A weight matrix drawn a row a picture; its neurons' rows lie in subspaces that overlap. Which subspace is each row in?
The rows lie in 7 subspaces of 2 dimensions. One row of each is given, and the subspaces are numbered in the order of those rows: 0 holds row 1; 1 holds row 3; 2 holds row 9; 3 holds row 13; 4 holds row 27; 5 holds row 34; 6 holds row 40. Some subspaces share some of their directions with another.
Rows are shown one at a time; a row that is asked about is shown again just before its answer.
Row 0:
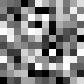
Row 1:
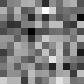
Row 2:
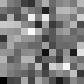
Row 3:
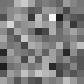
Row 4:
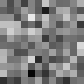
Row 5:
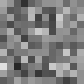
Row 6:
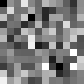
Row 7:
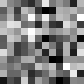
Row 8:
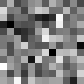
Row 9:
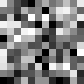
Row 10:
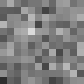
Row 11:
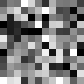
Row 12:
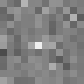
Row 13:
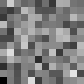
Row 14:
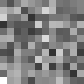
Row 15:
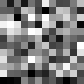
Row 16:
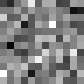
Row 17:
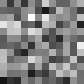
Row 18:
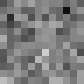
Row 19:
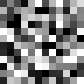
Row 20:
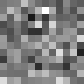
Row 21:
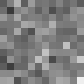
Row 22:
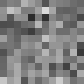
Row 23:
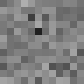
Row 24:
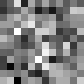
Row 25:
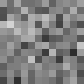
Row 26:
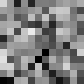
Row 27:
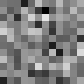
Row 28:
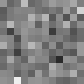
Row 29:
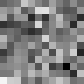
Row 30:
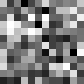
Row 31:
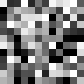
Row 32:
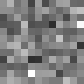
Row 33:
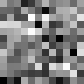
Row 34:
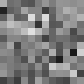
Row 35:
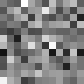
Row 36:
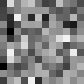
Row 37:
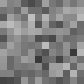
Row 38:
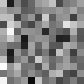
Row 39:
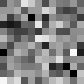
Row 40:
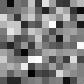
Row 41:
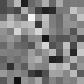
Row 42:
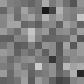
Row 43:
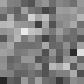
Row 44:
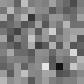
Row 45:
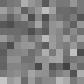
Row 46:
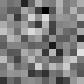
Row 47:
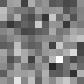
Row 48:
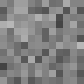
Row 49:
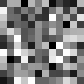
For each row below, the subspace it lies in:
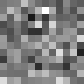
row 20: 4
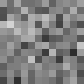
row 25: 1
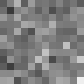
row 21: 2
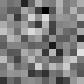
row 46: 4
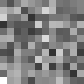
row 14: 3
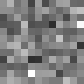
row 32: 6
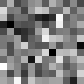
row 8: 1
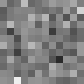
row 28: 5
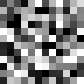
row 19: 4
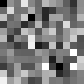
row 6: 0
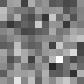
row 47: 5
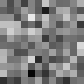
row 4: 6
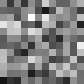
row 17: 6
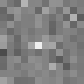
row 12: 5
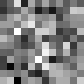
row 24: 2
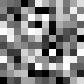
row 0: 4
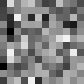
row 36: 3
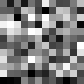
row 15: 6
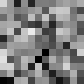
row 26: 2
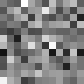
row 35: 5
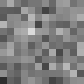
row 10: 3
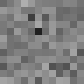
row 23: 1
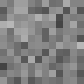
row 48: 1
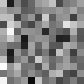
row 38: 3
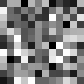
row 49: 5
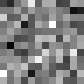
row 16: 6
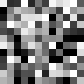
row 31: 5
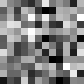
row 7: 0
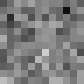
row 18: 2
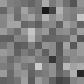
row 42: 0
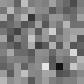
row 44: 0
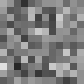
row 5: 1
